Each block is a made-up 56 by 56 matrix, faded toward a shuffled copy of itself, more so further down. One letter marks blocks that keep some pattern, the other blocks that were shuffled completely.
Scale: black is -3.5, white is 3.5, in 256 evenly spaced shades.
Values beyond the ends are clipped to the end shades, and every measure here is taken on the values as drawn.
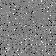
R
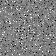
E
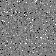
R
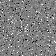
R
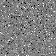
R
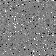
R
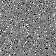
E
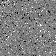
E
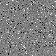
R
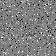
R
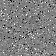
E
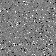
R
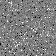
E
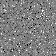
R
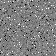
E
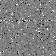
R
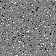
E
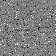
R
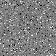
R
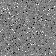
E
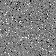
E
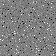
E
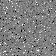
E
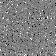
R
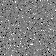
E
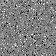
E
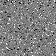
E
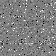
R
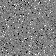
E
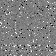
R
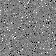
E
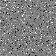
R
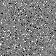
E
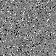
E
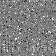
R
